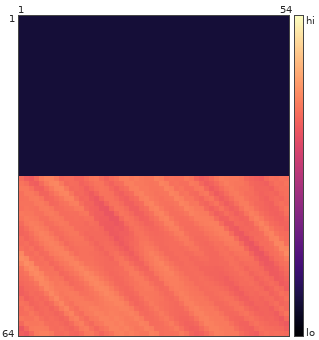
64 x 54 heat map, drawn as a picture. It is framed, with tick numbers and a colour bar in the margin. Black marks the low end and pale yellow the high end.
The table splits into 2 rows of 1 panel. Panel 1,1: very low, flat. Panel 2,1: high, slanting down to the right, faint in contrast.
